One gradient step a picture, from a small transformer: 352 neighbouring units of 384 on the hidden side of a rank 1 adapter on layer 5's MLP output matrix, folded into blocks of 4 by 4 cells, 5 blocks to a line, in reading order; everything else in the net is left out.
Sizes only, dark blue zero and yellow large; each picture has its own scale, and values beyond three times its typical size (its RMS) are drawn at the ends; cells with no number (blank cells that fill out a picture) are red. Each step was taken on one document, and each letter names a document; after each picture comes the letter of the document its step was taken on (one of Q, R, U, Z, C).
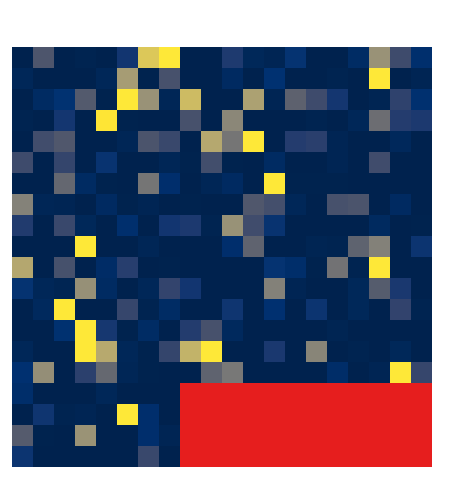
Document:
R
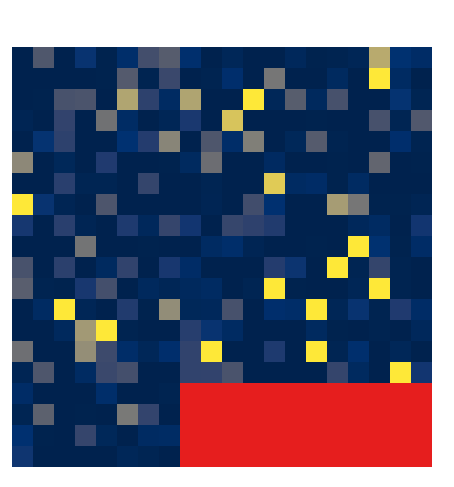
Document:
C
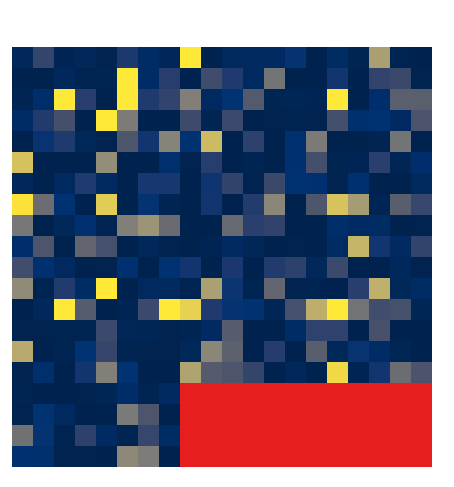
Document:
C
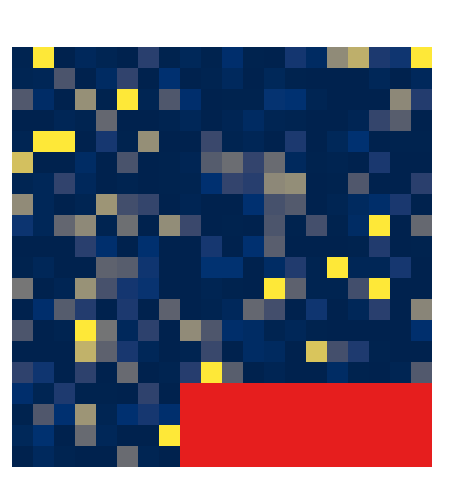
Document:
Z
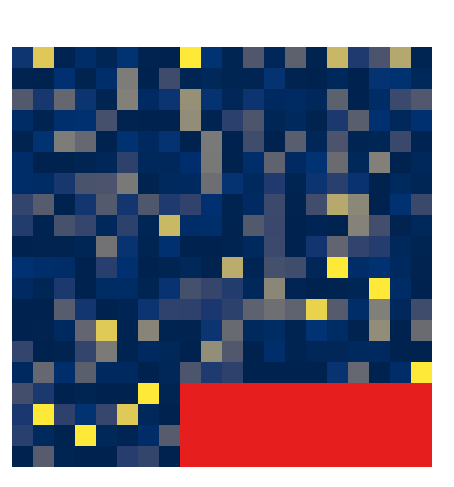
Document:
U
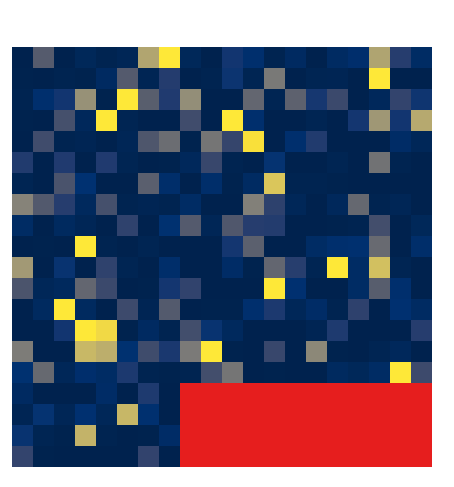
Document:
R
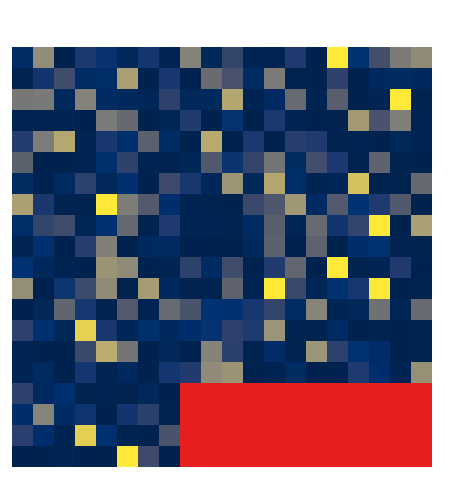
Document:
Z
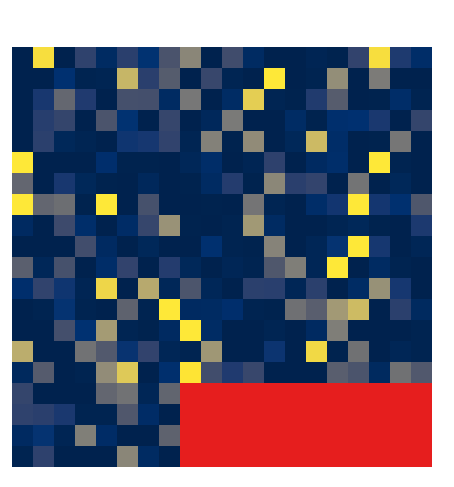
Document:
C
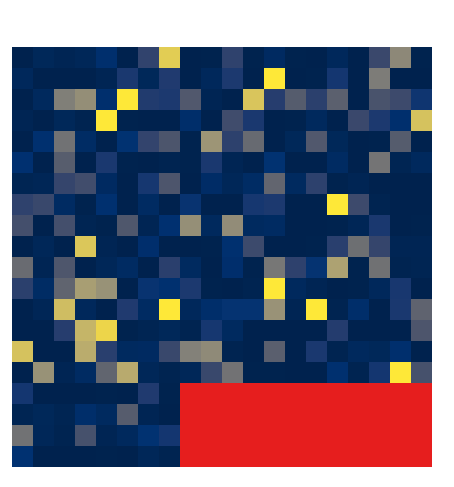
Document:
R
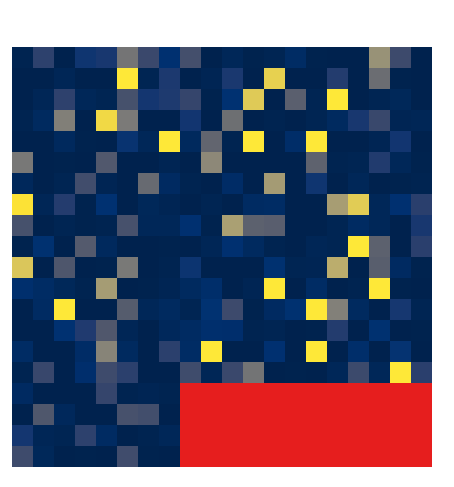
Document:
C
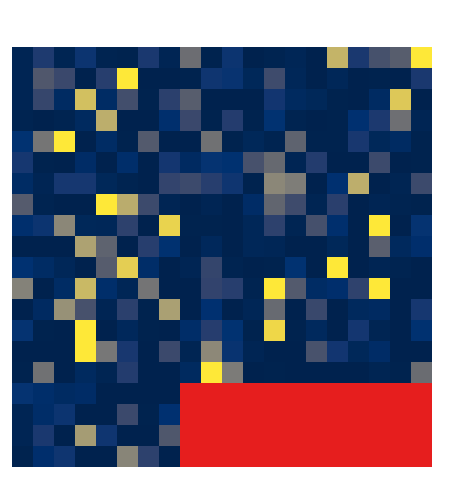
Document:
Z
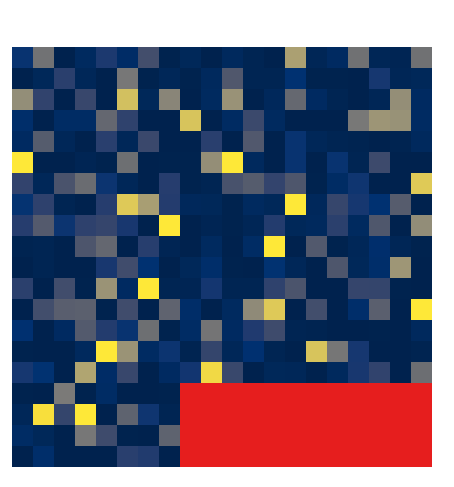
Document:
Z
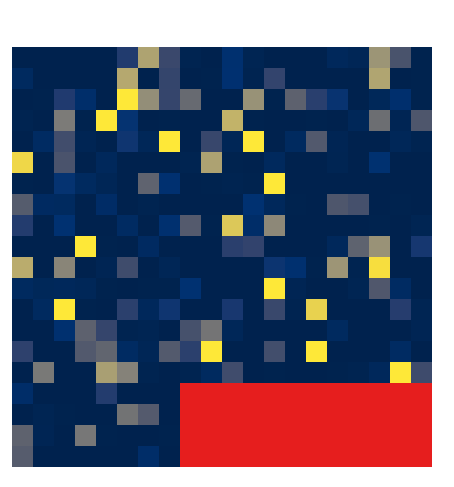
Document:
R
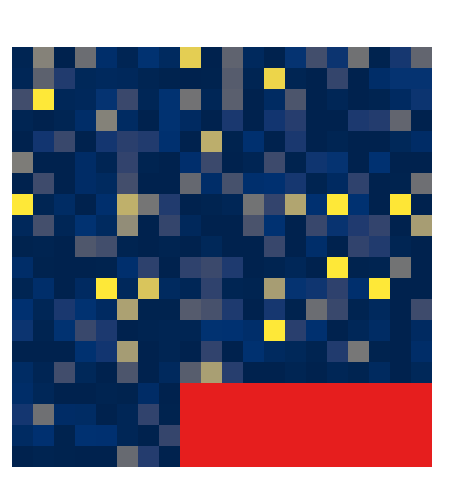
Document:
Z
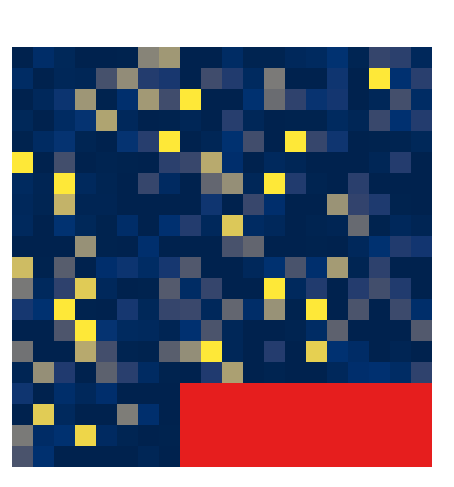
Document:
R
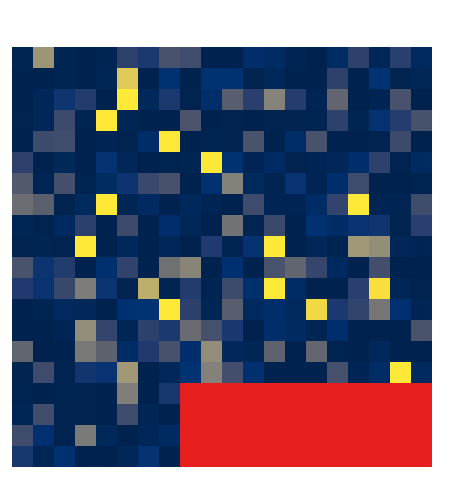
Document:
C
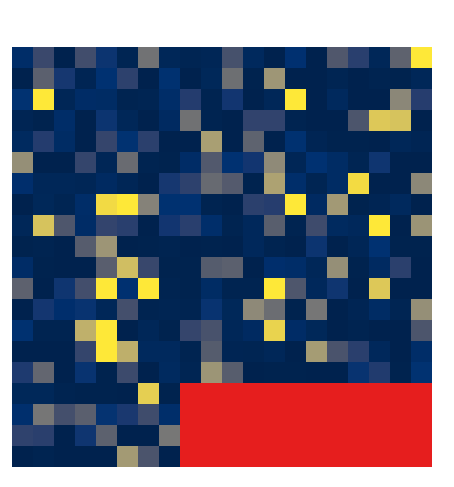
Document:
Z
